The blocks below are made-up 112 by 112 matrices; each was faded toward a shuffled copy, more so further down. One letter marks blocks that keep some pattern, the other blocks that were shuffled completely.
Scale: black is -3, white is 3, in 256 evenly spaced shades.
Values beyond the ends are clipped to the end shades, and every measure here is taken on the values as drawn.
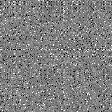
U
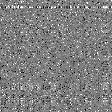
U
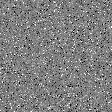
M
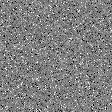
M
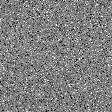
M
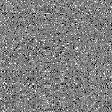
U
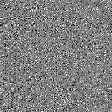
U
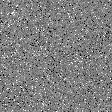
M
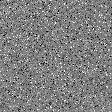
M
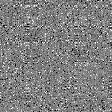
U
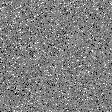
M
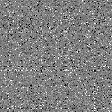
U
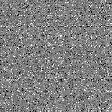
U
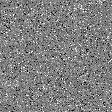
M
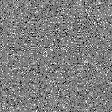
U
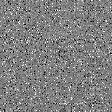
U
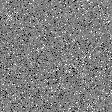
M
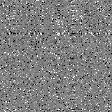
U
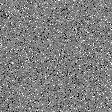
M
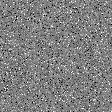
M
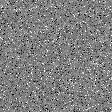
M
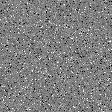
M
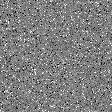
M
